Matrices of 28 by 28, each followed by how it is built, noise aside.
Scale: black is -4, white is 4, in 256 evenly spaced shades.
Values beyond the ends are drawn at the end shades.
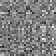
low rank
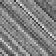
Toeplitz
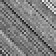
Toeplitz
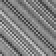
Toeplitz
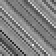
Toeplitz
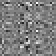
low rank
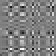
low rank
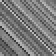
Toeplitz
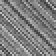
Toeplitz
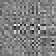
low rank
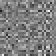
low rank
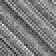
Toeplitz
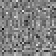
low rank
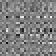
low rank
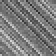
Toeplitz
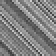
Toeplitz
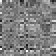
low rank
